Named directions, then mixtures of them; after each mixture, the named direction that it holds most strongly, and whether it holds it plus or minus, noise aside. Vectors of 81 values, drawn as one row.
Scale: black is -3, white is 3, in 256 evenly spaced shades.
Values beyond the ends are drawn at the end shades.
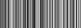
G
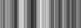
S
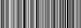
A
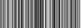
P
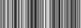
P, plus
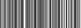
A, minus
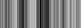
S, minus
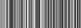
G, minus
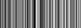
G, plus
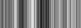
S, minus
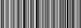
A, plus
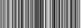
P, plus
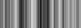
S, minus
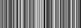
P, minus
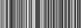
G, minus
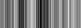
S, minus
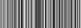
P, plus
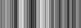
S, plus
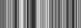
S, plus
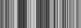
S, minus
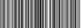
P, plus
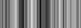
S, minus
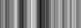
S, minus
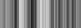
S, plus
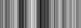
S, minus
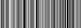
A, plus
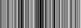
P, plus
